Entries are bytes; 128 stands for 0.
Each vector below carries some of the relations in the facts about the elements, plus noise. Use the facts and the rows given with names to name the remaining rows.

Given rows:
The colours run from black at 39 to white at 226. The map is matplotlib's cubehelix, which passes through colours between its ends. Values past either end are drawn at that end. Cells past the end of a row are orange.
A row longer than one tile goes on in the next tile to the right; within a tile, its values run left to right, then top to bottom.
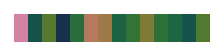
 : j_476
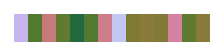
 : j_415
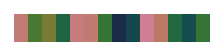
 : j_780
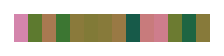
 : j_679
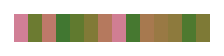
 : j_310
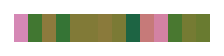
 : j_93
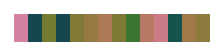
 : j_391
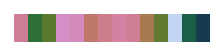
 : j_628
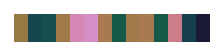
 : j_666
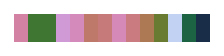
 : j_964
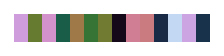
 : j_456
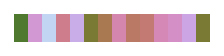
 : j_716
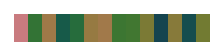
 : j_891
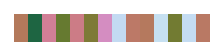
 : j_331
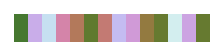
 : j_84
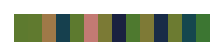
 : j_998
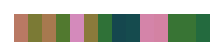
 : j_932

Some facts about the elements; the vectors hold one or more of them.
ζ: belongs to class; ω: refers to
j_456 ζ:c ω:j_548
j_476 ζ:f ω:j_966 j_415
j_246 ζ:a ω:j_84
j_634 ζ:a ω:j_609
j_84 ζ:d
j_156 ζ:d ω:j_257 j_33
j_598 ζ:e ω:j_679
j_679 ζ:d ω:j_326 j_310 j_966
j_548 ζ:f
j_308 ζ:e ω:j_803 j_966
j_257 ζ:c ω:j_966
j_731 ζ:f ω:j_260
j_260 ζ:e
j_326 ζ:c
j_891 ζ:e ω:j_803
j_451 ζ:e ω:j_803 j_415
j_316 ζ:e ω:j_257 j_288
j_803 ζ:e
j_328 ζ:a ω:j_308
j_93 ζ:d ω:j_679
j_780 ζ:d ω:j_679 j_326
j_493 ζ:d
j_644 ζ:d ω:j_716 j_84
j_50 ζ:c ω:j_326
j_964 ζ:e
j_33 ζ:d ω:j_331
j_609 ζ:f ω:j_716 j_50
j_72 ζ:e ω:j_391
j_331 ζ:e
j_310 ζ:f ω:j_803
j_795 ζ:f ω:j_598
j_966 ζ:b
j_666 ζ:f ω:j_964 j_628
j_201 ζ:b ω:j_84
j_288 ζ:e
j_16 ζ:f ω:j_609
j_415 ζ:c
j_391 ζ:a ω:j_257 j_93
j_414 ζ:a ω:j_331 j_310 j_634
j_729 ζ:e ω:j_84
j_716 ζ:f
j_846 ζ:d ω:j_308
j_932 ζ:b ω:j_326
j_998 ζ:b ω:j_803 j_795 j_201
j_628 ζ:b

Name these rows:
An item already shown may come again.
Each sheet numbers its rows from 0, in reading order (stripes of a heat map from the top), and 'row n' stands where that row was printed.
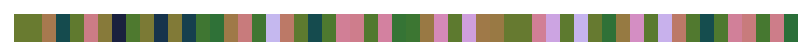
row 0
j_998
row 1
j_16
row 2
j_634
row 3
j_16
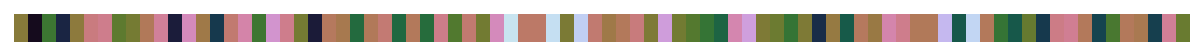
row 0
j_156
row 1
j_644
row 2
j_331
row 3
j_50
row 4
j_33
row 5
j_414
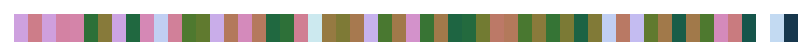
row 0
j_326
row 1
j_803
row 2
j_308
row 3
j_548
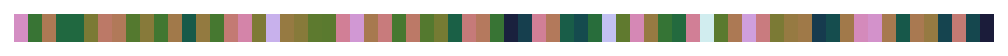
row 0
j_308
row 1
j_609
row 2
j_780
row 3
j_966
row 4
j_666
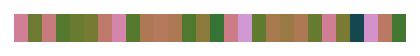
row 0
j_310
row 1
j_201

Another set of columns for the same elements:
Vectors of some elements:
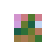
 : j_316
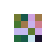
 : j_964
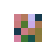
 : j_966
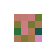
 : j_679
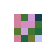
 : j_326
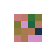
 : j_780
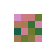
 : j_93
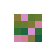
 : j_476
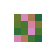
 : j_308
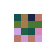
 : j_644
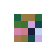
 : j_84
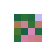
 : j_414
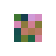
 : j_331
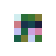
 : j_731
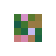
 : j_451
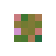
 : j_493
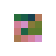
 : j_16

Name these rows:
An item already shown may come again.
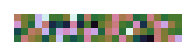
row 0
j_156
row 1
j_731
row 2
j_260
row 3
j_310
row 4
j_456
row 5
j_50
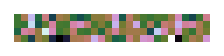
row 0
j_803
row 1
j_548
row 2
j_609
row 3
j_415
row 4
j_932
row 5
j_666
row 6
j_634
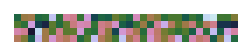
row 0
j_84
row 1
j_998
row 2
j_326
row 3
j_716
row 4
j_201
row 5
j_50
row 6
j_414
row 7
j_731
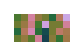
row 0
j_310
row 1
j_33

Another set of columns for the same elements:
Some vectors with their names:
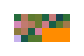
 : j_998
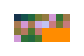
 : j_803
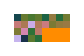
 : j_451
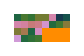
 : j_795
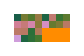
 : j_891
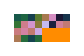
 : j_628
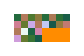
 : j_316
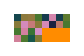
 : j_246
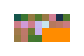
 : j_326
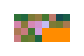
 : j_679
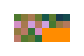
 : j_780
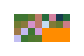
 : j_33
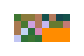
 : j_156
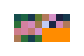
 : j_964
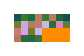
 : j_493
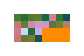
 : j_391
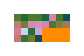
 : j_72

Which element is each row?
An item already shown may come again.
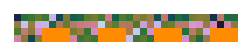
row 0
j_84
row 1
j_310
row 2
j_156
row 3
j_644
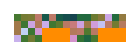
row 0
j_156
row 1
j_803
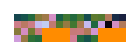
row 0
j_966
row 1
j_666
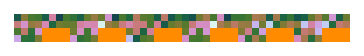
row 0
j_201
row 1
j_331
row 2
j_998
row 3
j_331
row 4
j_414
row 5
j_716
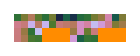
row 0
j_932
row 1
j_415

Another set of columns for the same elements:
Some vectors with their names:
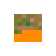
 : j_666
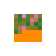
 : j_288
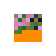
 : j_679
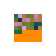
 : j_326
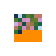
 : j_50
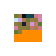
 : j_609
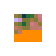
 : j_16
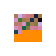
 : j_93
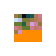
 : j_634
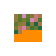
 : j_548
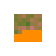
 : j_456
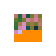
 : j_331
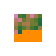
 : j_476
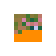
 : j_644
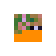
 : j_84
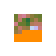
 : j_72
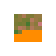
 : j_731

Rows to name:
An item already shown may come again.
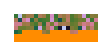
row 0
j_780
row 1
j_84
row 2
j_998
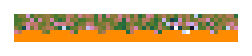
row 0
j_998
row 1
j_644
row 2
j_316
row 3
j_415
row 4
j_716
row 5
j_201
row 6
j_310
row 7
j_156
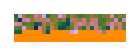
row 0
j_326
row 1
j_966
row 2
j_414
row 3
j_998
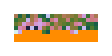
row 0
j_33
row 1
j_932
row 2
j_803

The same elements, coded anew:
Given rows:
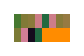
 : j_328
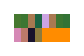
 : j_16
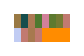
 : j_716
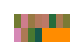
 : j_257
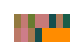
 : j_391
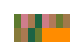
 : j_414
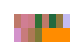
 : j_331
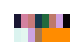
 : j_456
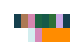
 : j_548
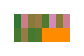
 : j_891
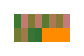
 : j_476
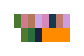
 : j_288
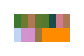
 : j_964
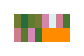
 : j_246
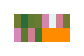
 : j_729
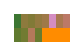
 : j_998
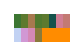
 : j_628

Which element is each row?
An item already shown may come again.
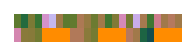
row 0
j_644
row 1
j_310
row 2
j_156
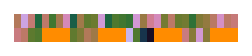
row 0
j_33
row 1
j_932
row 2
j_316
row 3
j_201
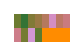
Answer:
j_201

